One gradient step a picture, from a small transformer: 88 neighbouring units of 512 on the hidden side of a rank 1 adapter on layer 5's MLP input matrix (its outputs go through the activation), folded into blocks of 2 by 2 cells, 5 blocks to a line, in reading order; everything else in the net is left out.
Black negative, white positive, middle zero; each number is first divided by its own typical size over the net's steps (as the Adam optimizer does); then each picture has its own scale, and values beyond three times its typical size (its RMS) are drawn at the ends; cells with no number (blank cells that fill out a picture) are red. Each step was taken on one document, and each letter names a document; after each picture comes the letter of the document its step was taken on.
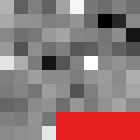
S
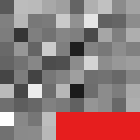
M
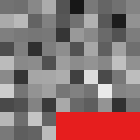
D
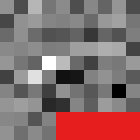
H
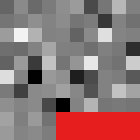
H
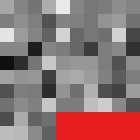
D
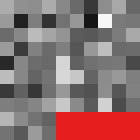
M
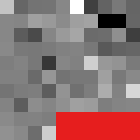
S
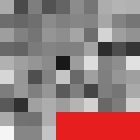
H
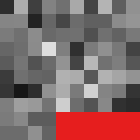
M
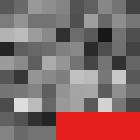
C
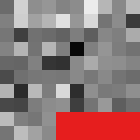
M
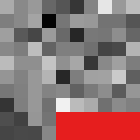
C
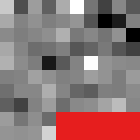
S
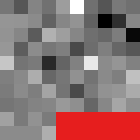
S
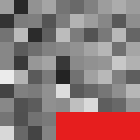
C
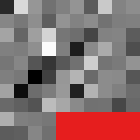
M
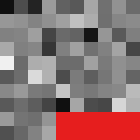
H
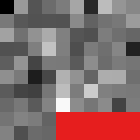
M
